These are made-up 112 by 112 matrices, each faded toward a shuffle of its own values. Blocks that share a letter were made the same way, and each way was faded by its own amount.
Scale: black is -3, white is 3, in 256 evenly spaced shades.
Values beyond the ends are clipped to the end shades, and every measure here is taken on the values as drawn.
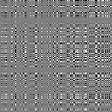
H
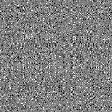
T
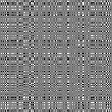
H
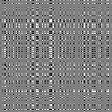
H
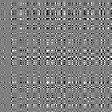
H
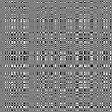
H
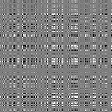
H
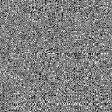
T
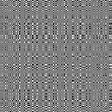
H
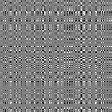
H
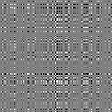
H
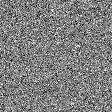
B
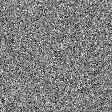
B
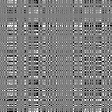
H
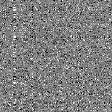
T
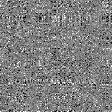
T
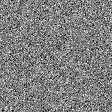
B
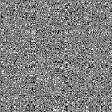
T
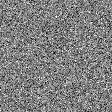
B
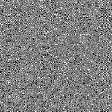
T
